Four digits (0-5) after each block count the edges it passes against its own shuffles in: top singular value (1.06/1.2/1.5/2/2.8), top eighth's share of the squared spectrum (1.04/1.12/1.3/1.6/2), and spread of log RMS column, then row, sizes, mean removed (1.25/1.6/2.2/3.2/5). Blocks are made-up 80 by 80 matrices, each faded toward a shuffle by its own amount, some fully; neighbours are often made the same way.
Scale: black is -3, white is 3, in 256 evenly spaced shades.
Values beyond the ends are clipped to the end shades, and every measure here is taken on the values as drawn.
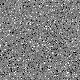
2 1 0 0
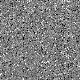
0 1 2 0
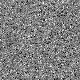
0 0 0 0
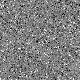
1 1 0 0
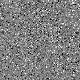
3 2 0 0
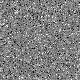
2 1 0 0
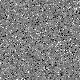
0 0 0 0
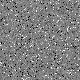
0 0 0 0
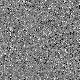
0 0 1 0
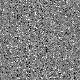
1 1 2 0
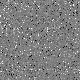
2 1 0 0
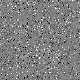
3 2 1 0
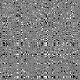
5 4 3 3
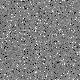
2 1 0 0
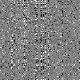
4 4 3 1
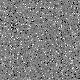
2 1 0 0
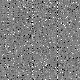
3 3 2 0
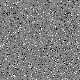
2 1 0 0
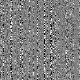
2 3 4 0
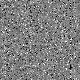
1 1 1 0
